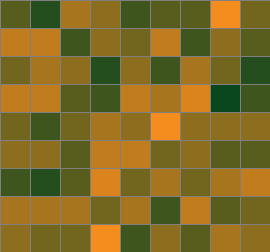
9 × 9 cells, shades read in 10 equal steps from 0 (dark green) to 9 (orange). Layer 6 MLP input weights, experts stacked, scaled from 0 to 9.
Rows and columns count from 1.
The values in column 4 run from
1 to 9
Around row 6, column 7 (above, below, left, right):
5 4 4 3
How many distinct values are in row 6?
4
